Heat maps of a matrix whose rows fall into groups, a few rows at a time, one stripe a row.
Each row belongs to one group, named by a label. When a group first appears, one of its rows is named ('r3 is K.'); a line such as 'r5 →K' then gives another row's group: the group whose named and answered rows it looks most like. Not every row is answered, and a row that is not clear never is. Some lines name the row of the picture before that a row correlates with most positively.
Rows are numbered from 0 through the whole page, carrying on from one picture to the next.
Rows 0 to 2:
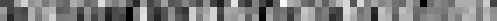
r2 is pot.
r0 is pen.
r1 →pot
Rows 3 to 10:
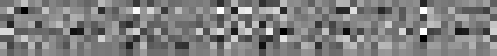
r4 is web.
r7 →web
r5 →pen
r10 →pot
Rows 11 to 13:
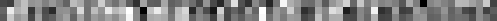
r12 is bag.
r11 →pen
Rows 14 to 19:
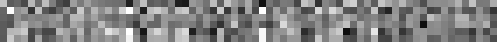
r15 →bag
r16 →pen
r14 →pot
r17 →pen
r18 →bag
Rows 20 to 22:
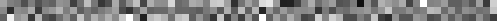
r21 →pot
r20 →web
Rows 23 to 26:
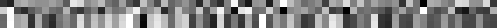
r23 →pen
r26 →bag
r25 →bag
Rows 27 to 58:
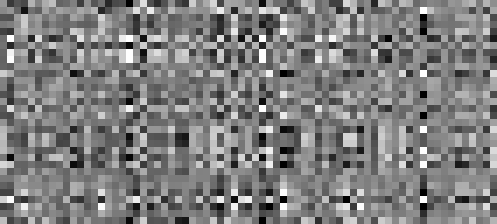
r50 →web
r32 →bag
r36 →pen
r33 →pot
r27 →pot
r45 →web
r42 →bag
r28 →web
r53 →pen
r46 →pot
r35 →bag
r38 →pot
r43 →pen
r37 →web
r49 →pot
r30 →pen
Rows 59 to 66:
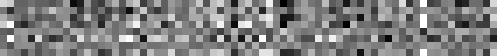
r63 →pen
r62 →web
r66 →web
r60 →pot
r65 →pot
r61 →web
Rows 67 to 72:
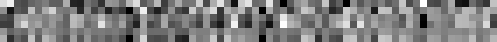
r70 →pen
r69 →pen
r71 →pot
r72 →pot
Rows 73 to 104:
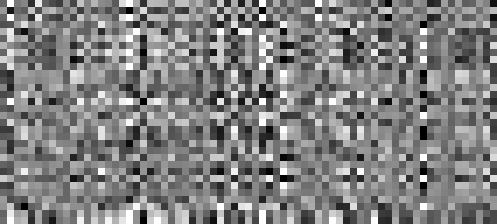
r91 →pen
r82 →bag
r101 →pot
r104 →bag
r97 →pen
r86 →pen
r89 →web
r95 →web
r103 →bag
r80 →bag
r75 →bag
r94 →pot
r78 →bag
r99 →pen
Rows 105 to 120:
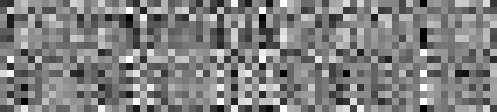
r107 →pot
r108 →pot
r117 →web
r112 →web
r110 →pen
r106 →bag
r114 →pot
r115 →web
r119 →web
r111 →pen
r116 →pot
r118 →pot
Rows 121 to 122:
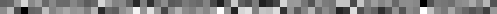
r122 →web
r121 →pen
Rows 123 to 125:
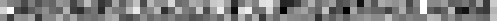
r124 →web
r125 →pot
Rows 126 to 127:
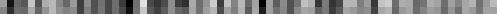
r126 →pot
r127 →pot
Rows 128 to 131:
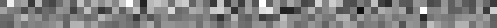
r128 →bag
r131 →pen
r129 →web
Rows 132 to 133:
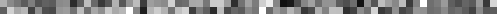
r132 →web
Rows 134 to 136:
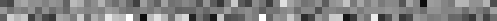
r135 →pot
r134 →pen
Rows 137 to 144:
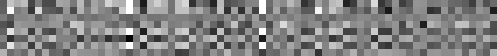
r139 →pot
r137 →bag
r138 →bag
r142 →pot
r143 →bag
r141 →bag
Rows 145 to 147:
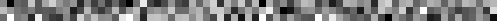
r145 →pot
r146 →web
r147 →bag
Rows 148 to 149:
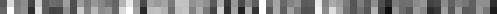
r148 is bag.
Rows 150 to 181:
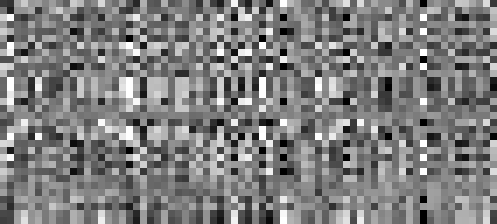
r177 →pot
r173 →pot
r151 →pot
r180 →pen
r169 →bag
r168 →bag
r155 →pot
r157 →web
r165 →bag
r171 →pot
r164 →web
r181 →pen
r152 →web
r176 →pot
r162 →bag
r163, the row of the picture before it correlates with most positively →149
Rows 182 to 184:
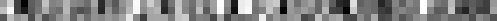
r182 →web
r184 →bag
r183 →web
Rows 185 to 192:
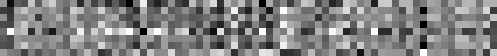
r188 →pen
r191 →pen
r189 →bag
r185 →pot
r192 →web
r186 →pen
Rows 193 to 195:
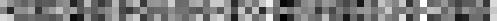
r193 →web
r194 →pot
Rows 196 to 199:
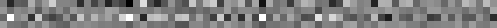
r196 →pot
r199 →pot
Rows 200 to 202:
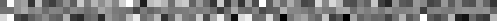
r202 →web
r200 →bag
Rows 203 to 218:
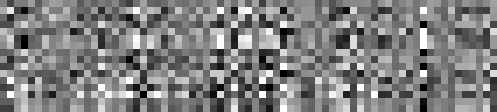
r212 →pen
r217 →pen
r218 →pen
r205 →pot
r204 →web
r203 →pot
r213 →web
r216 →bag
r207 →web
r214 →bag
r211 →pot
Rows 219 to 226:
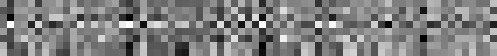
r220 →pen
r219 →pot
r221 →pot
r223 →pot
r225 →pot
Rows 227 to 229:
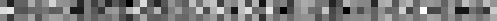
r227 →pot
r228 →web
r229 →pot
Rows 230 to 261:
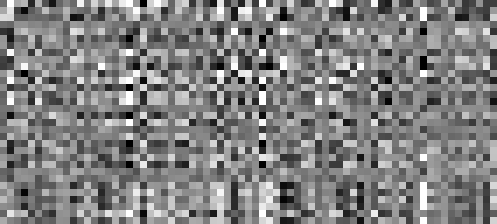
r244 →bag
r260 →bag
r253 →pot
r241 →bag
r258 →web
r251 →pot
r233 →pen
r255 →pot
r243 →bag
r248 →pen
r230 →bag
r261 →web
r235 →pot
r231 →web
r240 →web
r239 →pen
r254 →pen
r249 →bag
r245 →pen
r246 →pot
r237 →bag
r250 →pot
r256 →web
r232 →web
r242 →pot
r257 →web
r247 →bag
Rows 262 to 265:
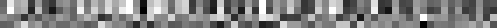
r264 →web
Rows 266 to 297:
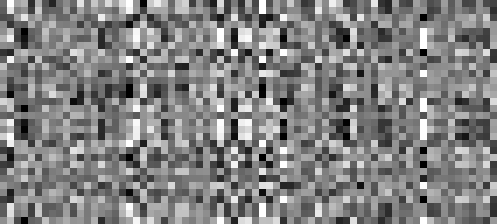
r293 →pot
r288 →pot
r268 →pen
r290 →bag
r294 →pen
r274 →bag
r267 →bag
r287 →pen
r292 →web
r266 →bag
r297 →web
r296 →bag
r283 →web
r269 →pot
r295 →bag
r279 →pot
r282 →pen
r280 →web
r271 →web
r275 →pot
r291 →pen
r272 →web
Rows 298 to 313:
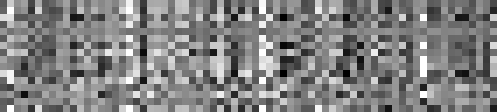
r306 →web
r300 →web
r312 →pen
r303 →bag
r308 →web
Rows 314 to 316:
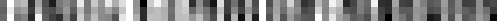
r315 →bag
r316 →bag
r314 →bag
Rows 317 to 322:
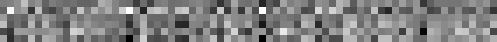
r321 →pen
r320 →pot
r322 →pot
